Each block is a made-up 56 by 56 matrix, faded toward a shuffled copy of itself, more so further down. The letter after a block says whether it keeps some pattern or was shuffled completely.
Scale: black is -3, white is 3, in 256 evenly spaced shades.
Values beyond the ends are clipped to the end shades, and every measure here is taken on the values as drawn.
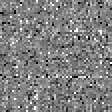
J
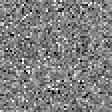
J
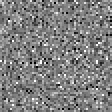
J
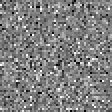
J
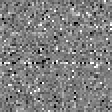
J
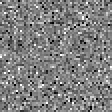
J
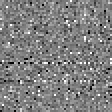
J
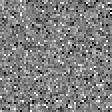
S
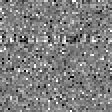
J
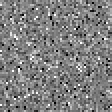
S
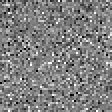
J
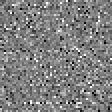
J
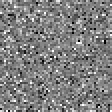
J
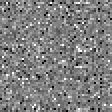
J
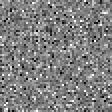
S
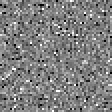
J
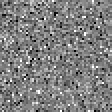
S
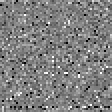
J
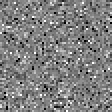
J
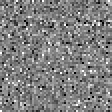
J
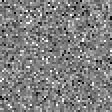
S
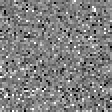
J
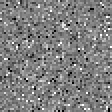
S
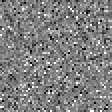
S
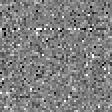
J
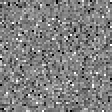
S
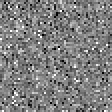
J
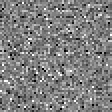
J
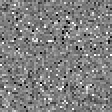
S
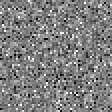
J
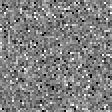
S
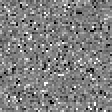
J
